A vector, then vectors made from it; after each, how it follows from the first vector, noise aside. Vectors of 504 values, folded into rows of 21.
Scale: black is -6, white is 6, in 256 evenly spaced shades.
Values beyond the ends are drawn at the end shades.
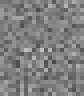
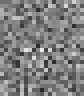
scaled up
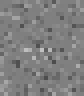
partly zeroed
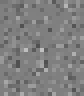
partly zeroed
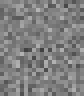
negated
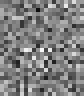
scaled up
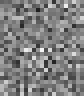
scaled up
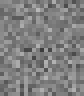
negated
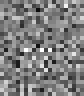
scaled up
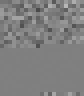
partly zeroed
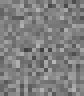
negated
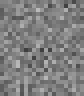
negated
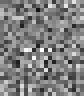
scaled up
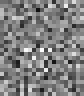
scaled up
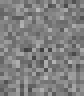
negated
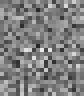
scaled up
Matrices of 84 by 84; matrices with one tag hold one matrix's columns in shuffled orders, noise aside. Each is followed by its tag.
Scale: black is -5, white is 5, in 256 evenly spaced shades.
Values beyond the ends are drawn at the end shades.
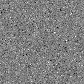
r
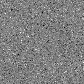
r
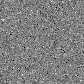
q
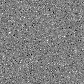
r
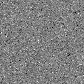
r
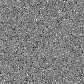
q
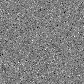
r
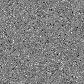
r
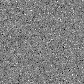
q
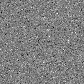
r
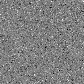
q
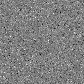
r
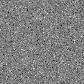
r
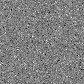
r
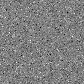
r
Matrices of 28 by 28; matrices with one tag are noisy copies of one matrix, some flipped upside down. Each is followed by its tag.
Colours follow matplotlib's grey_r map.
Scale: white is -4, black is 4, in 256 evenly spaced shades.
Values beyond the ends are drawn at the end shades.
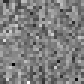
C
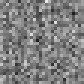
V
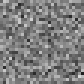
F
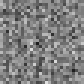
V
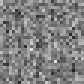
V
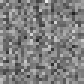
V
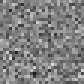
F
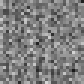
V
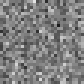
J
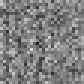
V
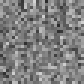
J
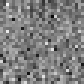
C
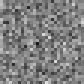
V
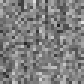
J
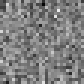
C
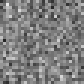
C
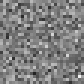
F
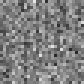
J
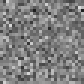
F
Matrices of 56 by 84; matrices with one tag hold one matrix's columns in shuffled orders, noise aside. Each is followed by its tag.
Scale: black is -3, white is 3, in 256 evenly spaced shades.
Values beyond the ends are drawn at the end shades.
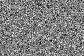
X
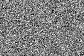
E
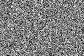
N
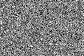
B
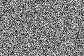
B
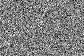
B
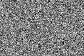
X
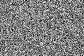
N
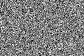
B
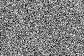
E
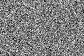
E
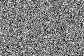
N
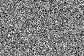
B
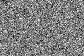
B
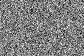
B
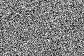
E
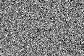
X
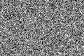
X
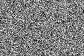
E
